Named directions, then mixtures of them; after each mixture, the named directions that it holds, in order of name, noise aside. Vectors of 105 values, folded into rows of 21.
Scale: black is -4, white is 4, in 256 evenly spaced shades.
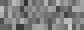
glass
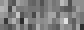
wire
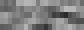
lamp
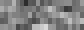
glass, lamp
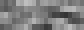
lamp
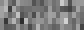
wire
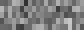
glass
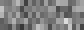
glass, wire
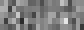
wire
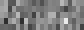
wire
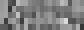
lamp, wire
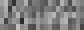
glass, wire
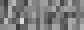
glass, wire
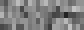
glass, lamp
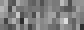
wire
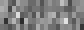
wire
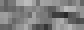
lamp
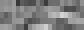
lamp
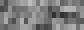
lamp, wire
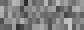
glass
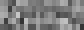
lamp, wire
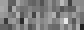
wire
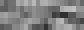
lamp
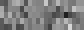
glass, lamp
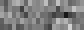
glass, lamp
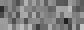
glass, wire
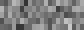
glass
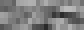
lamp
